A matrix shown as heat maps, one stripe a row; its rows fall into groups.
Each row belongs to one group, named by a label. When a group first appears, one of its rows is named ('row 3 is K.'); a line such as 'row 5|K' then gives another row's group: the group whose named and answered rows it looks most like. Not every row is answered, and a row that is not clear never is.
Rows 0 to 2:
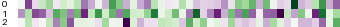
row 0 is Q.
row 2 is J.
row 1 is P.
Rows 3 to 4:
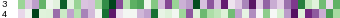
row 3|P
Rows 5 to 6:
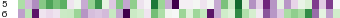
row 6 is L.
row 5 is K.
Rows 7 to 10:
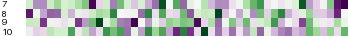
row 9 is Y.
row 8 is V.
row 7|Q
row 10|P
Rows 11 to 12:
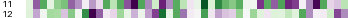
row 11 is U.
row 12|Q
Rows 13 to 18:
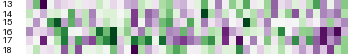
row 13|L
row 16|V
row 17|V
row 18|J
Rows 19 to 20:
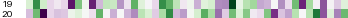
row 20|L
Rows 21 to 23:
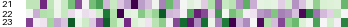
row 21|Y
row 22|K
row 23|P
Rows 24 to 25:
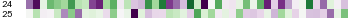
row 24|K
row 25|J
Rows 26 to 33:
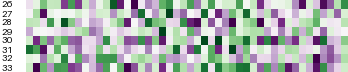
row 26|J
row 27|L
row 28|P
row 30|U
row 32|V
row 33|U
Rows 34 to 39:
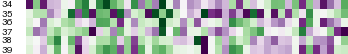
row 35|P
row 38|K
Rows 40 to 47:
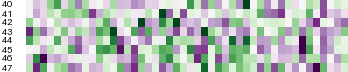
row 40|Y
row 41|K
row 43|V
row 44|Y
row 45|K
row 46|L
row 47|U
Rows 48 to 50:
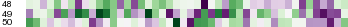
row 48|K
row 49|V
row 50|J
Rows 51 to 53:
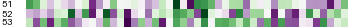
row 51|J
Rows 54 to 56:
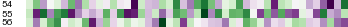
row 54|J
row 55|U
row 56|Q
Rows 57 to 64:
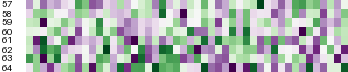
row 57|L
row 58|L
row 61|U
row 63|Q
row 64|P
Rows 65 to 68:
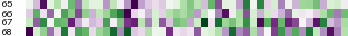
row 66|P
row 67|U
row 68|V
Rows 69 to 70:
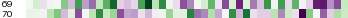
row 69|V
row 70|Y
